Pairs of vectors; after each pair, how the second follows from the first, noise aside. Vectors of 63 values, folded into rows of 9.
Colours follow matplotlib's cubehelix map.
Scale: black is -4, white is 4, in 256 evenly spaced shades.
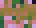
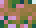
sign-scrambled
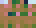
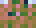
copied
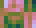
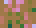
partly zeroed
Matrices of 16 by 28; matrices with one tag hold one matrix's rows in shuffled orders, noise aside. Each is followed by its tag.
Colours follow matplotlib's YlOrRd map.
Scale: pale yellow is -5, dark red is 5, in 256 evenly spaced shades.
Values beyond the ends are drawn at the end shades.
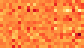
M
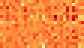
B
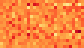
M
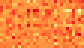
M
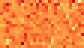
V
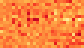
M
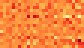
M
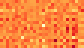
B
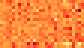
M
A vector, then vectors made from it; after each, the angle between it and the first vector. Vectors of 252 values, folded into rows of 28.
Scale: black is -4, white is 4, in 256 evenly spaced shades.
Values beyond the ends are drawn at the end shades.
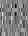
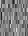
partly aligned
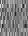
partly aligned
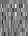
nearly opposite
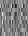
nearly parallel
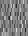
partly aligned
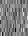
orthogonal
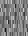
partly aligned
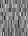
partly opposed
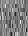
partly aligned
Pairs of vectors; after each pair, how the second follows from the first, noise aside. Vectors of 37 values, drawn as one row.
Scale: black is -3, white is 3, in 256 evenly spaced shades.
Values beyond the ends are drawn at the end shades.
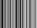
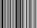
copied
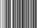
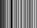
negated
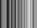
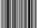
sign-scrambled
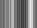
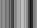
negated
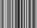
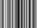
copied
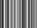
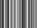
copied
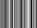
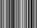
sign-scrambled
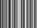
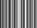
copied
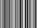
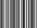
negated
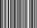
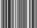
sign-scrambled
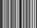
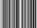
negated
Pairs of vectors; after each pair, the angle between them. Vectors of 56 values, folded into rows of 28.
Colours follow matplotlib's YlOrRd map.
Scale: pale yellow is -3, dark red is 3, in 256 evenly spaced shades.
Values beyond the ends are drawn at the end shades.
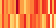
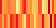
nearly opposite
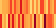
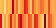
partly aligned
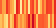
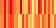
partly opposed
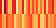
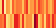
partly opposed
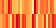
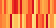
nearly opposite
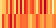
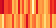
partly opposed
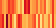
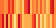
nearly parallel
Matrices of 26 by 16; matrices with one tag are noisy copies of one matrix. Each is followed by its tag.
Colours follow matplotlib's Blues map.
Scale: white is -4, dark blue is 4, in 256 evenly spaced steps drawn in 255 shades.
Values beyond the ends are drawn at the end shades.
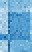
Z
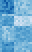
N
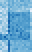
Z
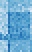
Z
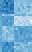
N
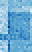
Z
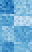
N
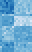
N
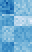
N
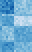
N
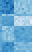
N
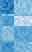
N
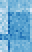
Z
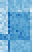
Z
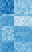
N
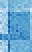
Z
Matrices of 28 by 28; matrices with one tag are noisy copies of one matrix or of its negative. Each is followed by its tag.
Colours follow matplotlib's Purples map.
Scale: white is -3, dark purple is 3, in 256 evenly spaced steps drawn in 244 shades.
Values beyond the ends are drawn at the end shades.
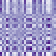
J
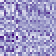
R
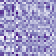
R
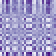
J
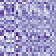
R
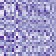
R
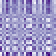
J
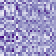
R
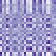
J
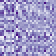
R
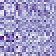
R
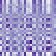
J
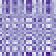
J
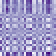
J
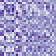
R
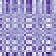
J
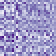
R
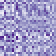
R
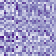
R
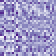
R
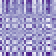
J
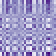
J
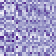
R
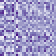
R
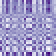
J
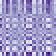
J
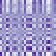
J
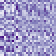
R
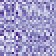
R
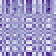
J
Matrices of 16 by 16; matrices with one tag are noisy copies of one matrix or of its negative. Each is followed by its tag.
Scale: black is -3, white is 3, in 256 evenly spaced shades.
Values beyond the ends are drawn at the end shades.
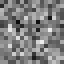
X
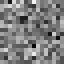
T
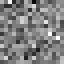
T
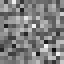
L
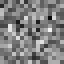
X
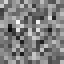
X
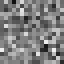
L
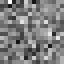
T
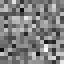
L
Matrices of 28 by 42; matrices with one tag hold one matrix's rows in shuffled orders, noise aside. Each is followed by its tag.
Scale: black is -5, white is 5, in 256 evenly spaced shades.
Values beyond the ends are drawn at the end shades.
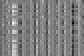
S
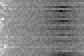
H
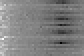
H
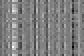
S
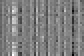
S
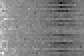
H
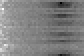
H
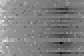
H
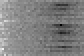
H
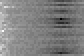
H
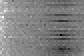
H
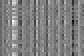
S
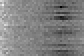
H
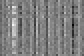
S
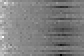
H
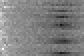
H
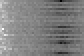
H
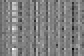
S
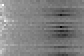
H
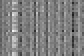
S
